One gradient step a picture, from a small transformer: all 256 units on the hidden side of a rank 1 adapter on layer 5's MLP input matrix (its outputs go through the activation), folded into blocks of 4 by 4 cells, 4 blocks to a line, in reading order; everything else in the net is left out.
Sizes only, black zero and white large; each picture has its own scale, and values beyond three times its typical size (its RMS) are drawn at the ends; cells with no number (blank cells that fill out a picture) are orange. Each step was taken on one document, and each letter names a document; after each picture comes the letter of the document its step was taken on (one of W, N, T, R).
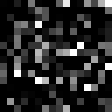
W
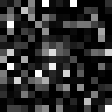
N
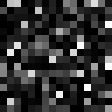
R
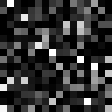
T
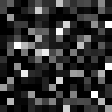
R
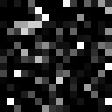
W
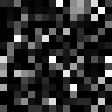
T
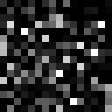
N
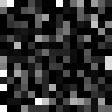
R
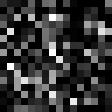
N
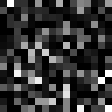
T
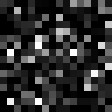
R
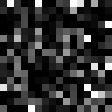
R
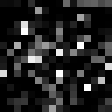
W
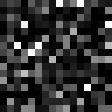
R
